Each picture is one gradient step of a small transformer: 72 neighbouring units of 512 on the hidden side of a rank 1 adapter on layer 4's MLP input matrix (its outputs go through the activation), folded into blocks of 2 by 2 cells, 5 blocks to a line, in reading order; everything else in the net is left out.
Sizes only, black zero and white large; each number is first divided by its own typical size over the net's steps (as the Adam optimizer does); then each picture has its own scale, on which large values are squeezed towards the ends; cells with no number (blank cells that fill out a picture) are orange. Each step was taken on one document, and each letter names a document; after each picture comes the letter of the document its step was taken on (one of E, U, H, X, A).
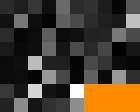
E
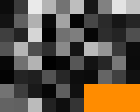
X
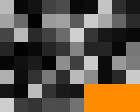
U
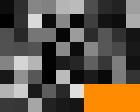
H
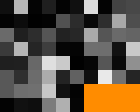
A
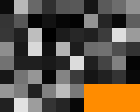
X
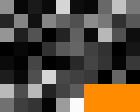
E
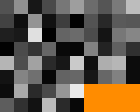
X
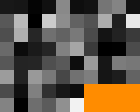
U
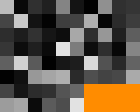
E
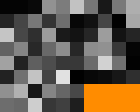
H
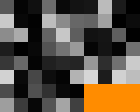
U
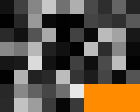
H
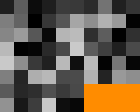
U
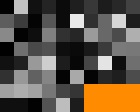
A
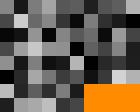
X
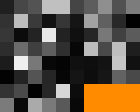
H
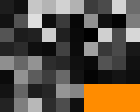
H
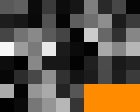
A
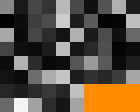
E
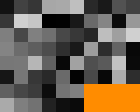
H
